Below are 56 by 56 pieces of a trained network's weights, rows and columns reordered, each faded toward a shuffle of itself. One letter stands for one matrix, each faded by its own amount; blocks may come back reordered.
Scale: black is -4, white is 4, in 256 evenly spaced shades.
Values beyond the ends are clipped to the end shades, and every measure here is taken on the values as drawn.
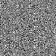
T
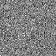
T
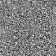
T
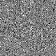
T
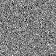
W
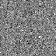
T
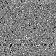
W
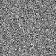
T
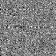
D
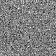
W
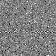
D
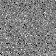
W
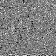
D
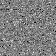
W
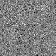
T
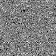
D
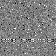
D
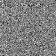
T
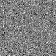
T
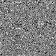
D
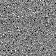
W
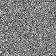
W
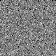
W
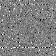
D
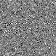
D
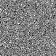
W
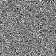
W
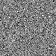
T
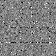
D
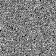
W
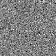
T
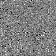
W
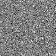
T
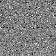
W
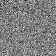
W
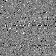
D
